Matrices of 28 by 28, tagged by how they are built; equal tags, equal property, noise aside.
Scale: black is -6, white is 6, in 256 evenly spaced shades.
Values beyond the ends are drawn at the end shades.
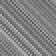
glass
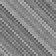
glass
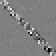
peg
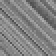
glass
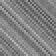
glass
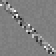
peg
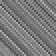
glass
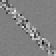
peg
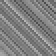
glass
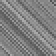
glass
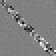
peg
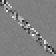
peg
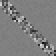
peg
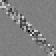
peg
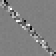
peg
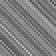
glass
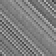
glass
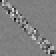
peg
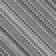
glass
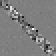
peg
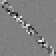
peg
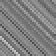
glass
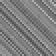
glass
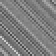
glass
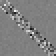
peg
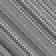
glass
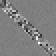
peg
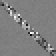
peg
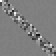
peg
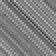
glass
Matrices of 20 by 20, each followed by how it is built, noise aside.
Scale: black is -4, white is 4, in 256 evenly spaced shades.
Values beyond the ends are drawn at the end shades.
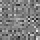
low rank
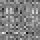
low rank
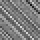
Toeplitz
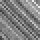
Toeplitz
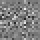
low rank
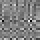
low rank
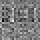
low rank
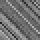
Toeplitz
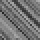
Toeplitz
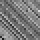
Toeplitz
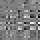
low rank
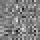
low rank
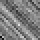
Toeplitz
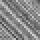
Toeplitz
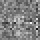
low rank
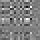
low rank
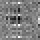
low rank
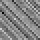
Toeplitz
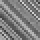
Toeplitz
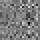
low rank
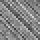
Toeplitz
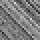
Toeplitz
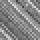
Toeplitz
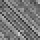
Toeplitz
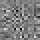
low rank
